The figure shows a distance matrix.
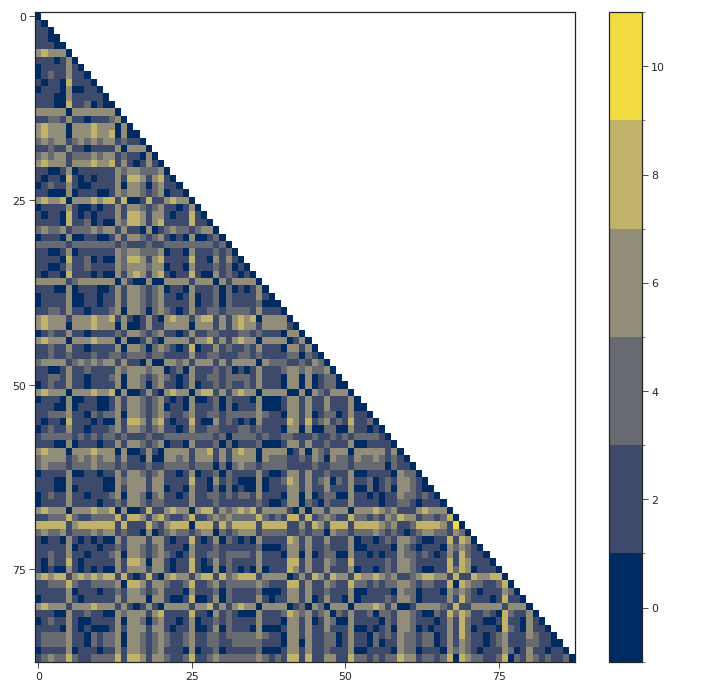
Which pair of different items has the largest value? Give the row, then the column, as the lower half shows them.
69, 68
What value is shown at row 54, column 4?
4
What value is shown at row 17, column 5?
2
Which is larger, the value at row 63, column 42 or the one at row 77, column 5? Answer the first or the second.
the second
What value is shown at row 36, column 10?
6
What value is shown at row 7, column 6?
2
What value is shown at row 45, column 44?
6
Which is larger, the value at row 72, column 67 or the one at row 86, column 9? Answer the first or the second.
the first
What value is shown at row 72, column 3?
2
